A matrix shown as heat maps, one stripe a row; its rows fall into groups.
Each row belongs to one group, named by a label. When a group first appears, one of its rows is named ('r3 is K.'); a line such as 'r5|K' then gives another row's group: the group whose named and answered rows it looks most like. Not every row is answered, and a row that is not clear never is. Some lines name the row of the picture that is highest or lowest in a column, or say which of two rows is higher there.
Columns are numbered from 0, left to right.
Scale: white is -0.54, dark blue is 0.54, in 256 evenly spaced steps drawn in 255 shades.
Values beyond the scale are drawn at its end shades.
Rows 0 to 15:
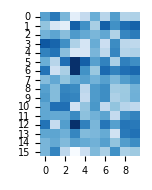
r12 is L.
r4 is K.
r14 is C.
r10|K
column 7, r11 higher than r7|No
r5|L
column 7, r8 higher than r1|No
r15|K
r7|C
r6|L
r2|C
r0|K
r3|K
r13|C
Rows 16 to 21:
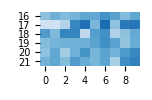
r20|C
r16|C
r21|C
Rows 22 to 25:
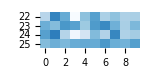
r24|K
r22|K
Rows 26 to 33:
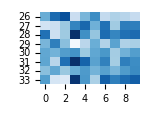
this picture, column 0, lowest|27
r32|C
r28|L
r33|L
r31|L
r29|K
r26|K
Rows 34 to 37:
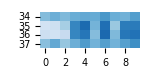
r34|C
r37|C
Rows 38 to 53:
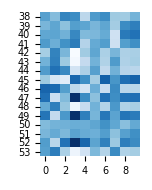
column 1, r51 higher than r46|No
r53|K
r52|L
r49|L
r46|K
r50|C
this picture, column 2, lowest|45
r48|K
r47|L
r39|C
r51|C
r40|C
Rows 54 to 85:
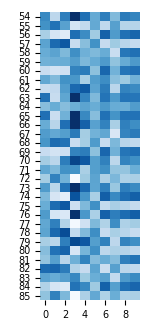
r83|C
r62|L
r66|L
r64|C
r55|K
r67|C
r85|K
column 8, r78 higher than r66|No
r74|L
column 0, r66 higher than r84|Yes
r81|C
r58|C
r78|K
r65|L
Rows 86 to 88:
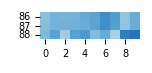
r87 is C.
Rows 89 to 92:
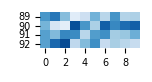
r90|L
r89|K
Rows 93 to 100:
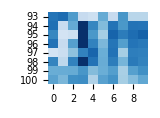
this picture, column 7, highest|95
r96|L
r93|K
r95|L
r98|L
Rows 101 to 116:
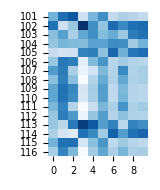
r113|L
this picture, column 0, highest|102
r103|C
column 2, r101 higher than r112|Yes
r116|K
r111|K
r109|K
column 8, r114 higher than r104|Yes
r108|K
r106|K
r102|L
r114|L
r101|K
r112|K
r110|K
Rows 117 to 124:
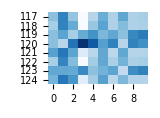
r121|K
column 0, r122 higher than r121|No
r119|C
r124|K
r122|K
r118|K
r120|L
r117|K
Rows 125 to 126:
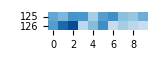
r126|K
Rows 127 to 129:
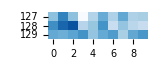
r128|K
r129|C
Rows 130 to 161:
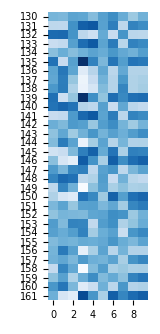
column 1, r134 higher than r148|No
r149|K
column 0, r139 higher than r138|Yes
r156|K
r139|L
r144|K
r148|K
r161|L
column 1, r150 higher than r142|No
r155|C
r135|L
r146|L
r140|K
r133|L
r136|K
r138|K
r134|C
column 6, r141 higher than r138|Yes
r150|L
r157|C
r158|K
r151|C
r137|K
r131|L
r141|L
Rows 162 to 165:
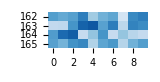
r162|C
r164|K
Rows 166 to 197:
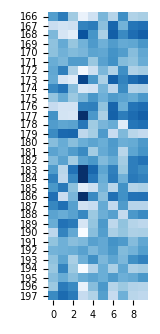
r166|K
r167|L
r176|L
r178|C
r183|L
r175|C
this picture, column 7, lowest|178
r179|K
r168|L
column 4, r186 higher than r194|Yes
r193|C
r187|K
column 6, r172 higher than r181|No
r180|C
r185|K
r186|L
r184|L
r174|K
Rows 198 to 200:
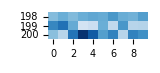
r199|K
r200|L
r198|C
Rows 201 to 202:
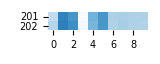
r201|K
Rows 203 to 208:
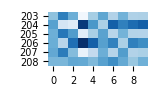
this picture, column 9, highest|204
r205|K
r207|K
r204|L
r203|K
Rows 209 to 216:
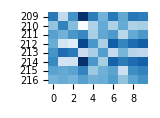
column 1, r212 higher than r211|No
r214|L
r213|K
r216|C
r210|K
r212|L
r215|C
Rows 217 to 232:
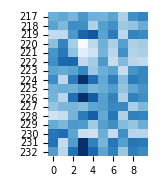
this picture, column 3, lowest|220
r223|C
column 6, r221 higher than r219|No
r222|K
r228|L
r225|C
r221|K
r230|K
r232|L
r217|C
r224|L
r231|L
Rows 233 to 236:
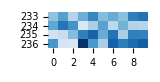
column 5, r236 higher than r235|No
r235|L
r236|L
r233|C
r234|K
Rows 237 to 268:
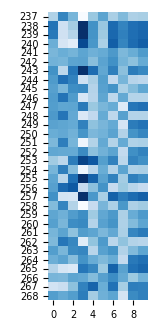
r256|K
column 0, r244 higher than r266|Yes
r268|C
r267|L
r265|L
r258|K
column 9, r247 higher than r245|Yes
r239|L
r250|C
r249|C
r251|K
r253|L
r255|L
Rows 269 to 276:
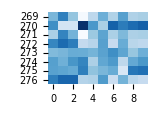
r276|K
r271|K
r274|C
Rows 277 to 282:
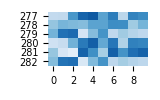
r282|K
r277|L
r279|K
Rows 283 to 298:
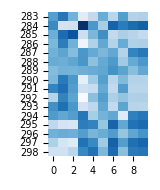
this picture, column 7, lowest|294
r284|L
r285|K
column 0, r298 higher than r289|No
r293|K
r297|L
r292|K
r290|K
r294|C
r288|C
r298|L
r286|K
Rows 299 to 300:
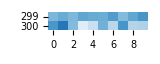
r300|K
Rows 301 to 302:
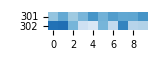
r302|K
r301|C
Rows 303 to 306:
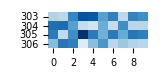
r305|L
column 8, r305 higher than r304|Yes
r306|K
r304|K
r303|L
